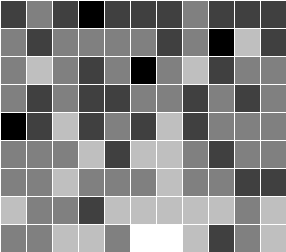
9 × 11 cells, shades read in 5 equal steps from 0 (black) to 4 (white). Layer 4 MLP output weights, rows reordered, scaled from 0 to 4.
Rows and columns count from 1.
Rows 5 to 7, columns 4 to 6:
1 2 1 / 3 1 3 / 2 2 2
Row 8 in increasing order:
1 2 2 2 3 3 3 3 3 3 3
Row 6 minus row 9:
0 0 -1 0 -1 -1 -1 -1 0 0 -1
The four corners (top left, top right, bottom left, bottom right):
1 1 2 3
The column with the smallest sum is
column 9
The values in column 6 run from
0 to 4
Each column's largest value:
3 3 3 3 3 4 4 3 3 3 3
